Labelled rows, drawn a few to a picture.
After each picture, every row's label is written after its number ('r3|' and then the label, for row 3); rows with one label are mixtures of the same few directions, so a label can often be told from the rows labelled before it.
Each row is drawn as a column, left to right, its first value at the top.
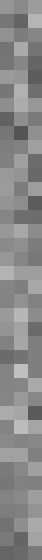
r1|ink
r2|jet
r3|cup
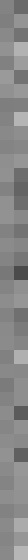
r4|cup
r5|ink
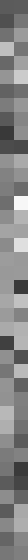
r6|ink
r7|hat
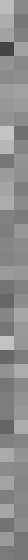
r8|ink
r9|jet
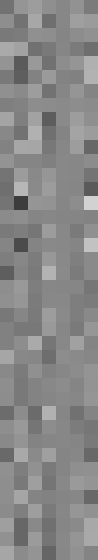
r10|ink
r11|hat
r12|ink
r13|ink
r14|cup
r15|ink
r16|hat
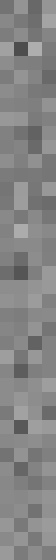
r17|ink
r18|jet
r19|ink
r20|cup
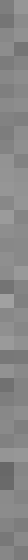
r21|hat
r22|ink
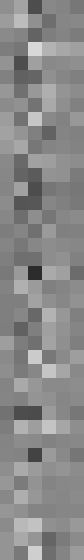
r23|ink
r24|cup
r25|ink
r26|jet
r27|jet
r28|ink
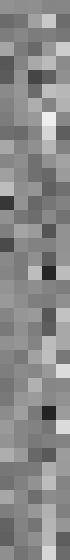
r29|hat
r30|jet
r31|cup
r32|ink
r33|jet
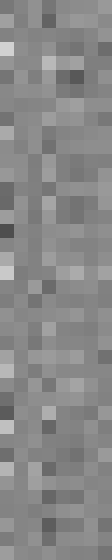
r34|jet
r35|cup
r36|hat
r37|cup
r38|cup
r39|cup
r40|cup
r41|ink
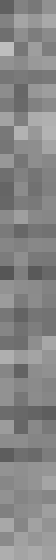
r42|ink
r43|jet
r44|ink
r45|ink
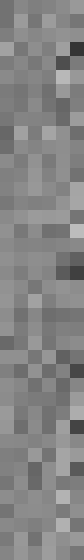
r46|ink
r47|jet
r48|hat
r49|jet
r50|cup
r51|jet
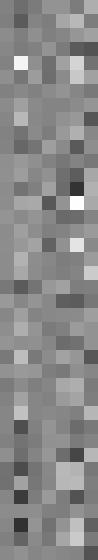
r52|hat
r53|cup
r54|hat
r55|hat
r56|hat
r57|hat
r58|ink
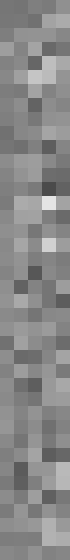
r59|ink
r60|hat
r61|cup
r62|hat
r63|hat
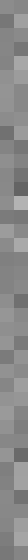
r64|jet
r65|hat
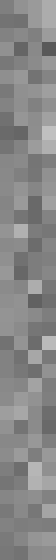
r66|ink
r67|jet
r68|hat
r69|ink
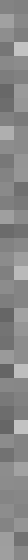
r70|jet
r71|jet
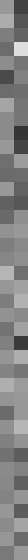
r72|cup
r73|ink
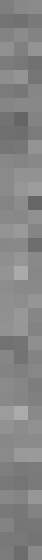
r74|ink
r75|ink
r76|hat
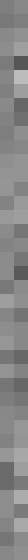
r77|hat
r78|cup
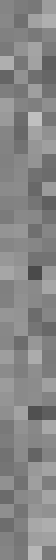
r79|cup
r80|ink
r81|ink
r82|cup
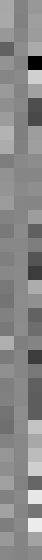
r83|ink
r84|ink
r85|cup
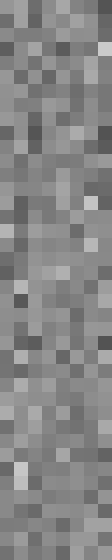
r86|jet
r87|hat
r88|ink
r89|cup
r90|ink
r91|jet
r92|hat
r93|ink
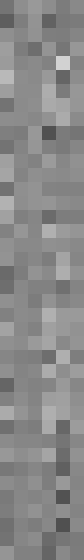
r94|cup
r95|jet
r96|ink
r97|jet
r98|cup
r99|jet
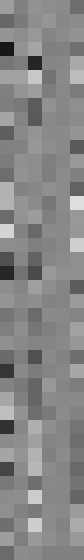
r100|jet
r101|cup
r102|cup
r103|cup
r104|ink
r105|hat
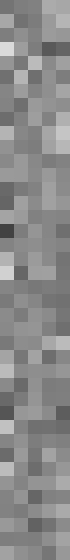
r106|jet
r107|cup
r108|cup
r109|ink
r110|ink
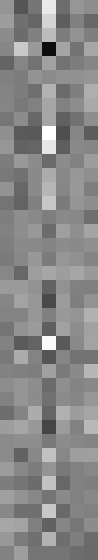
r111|cup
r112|ink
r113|ink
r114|ink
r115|ink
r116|ink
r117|jet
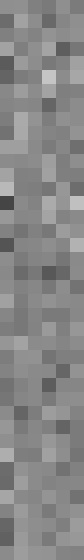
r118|hat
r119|ink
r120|ink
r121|cup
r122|jet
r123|hat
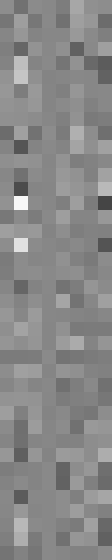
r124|jet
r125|hat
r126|jet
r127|jet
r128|hat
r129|ink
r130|cup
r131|hat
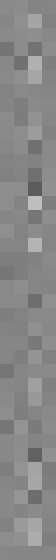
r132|jet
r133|cup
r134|hat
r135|hat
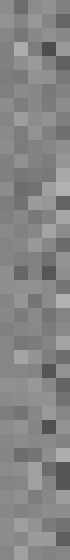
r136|cup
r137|ink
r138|hat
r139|jet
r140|hat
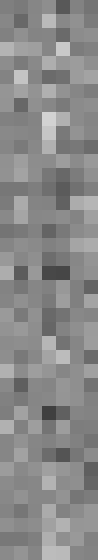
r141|jet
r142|cup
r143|jet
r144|ink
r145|ink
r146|hat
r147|hat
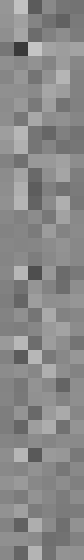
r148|ink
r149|ink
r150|ink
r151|jet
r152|cup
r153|ink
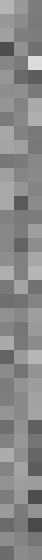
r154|ink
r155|hat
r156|cup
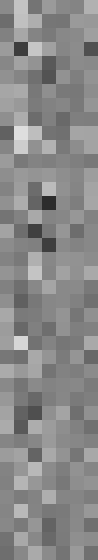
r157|jet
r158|ink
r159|jet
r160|hat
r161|ink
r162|jet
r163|ink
